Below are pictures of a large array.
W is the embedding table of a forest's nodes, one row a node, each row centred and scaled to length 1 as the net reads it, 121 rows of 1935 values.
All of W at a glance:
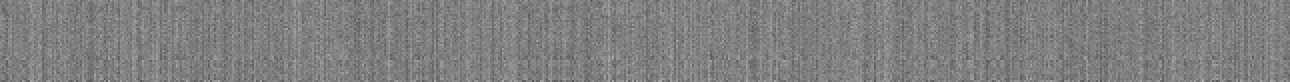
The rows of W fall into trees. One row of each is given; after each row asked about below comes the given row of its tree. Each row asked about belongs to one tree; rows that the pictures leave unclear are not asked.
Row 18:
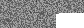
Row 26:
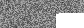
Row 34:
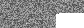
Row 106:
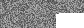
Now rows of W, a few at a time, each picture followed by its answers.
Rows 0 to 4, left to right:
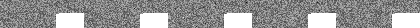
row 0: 18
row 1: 18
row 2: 26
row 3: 106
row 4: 18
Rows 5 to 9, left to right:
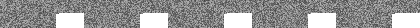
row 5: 18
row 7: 18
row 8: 106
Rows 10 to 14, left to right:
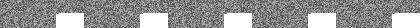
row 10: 106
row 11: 106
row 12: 106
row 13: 26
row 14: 106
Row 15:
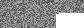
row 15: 106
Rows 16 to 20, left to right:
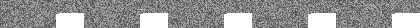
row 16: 106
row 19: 18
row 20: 106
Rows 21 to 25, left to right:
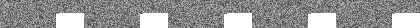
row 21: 26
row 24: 34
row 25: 26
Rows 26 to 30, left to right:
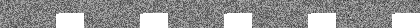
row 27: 34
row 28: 18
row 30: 106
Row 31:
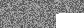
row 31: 106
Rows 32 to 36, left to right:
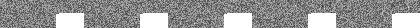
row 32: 18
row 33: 18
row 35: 34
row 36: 18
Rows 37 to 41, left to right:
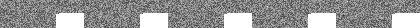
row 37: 18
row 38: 106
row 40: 34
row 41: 34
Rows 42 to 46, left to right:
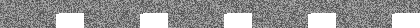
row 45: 18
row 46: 18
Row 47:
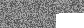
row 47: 34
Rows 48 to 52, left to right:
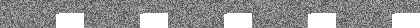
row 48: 106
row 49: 18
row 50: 106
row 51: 34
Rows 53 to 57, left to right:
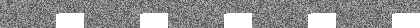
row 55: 18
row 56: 18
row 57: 18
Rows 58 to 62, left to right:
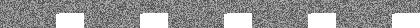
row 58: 106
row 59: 26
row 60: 18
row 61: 18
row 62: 18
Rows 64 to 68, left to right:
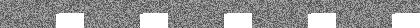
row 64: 34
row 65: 106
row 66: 26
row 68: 106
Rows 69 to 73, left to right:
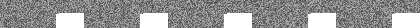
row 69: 18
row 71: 106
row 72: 106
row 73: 18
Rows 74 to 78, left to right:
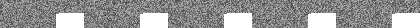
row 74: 26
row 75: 106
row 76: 18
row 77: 34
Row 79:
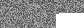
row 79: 106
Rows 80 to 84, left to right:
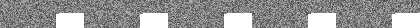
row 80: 26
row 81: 106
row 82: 26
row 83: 34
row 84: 106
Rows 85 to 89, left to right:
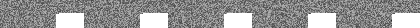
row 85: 106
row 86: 106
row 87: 106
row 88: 106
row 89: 106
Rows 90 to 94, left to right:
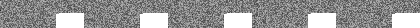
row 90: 18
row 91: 18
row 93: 106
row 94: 18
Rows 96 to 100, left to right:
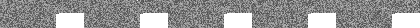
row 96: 18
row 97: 18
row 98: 18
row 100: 18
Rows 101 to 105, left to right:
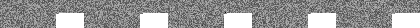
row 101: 106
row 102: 106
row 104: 106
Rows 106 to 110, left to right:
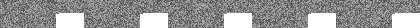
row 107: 34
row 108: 106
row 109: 34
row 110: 106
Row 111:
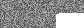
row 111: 106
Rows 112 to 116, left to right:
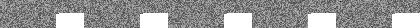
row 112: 18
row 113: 18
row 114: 18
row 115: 106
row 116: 18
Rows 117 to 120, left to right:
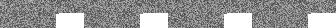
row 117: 18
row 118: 18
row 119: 18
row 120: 106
